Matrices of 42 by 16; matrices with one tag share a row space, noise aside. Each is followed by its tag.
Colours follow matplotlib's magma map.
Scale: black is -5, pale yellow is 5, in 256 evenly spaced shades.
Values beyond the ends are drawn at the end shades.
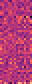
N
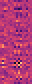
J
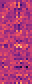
J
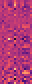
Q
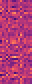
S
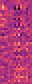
J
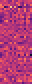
N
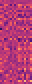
N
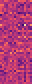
N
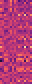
N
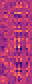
J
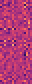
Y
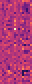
Q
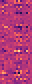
J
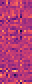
S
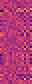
N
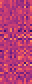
N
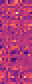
S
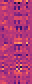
J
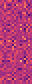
Y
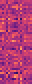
S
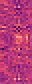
J
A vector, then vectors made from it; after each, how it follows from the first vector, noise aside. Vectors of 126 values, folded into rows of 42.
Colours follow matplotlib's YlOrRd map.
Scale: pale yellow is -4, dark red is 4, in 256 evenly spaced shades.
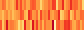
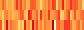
copied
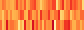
copied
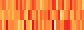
copied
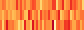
copied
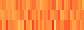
shrunk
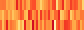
copied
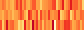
copied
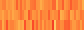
shrunk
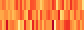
copied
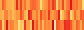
copied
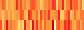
copied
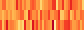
copied
